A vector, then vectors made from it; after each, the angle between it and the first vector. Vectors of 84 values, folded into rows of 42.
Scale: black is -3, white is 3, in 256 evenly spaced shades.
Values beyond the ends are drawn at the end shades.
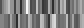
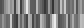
nearly parallel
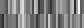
orthogonal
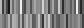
partly opposed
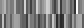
orthogonal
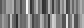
nearly parallel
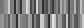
nearly parallel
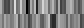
nearly opposite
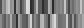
nearly parallel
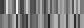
partly aligned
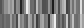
nearly parallel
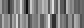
nearly opposite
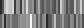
partly aligned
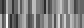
orthogonal
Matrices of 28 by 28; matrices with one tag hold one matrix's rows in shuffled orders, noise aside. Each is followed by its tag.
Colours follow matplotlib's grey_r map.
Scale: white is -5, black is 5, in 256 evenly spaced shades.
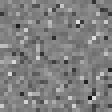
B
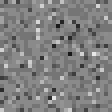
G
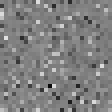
G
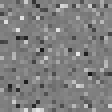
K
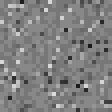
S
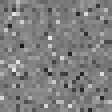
S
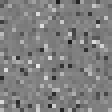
G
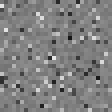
G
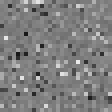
K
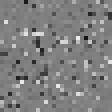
K
